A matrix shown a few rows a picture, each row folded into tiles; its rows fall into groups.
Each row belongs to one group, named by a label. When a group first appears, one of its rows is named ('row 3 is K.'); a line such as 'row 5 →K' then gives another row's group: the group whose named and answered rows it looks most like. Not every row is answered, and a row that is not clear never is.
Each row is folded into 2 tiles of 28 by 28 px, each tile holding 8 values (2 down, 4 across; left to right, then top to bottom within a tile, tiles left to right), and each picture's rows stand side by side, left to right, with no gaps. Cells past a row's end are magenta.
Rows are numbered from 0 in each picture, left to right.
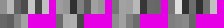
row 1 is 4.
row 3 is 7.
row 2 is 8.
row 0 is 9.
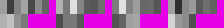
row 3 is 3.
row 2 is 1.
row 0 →3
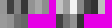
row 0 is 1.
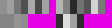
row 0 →9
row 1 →4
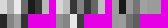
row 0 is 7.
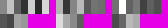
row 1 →3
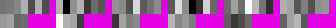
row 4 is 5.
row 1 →3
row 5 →4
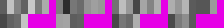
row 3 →7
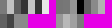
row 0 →9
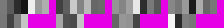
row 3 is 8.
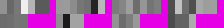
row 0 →5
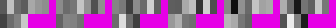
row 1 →5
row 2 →4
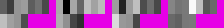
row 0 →3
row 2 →3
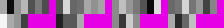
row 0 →3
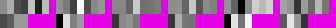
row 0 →9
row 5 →4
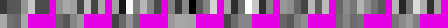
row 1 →9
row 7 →5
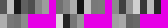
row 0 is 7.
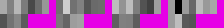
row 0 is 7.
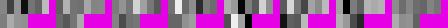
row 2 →5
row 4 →4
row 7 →3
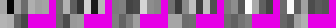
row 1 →9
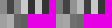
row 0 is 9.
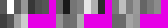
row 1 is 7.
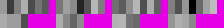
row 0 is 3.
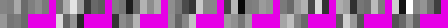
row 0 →8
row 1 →8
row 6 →4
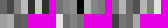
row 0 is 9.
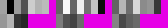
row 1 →5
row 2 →5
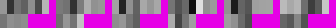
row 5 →7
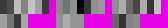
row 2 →9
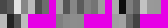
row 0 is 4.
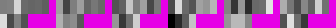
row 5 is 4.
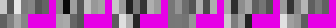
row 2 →4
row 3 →9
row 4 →3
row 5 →3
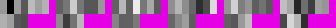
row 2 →5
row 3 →7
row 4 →1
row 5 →4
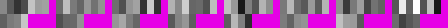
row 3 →7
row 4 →4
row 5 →9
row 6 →3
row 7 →5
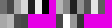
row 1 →4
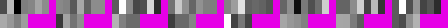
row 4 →8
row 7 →1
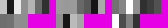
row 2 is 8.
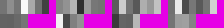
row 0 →5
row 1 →8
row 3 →7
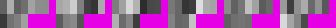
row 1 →7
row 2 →8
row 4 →5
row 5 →3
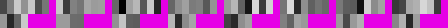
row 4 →9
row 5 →1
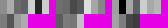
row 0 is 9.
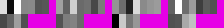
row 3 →1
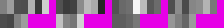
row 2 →5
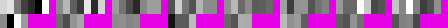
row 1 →9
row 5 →3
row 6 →5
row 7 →7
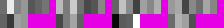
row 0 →1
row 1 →7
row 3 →4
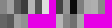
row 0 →9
